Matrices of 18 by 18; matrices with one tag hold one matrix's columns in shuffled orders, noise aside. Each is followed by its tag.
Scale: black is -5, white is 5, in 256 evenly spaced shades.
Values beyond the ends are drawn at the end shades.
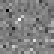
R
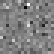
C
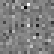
C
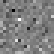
R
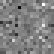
C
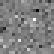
R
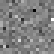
R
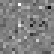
C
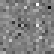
C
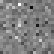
C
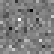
R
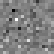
R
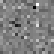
C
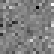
C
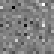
C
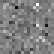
C
